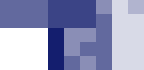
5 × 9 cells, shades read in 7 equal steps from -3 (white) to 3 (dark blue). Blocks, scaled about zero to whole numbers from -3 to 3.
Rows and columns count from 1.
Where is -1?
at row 1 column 9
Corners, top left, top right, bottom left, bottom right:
1 -1 -3 -2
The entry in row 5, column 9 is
-2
